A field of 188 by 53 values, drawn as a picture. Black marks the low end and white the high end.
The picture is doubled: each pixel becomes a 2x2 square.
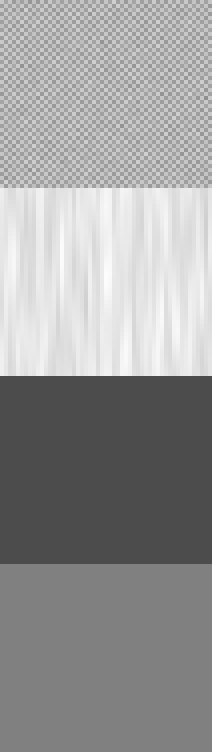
The table splits into 4 rows of 1 panel. Panel 1,1: high, checkered. Panel 2,1: very high, streaked downward, faint in contrast. Panel 3,1: low, flat. Panel 4,1: middling, flat.
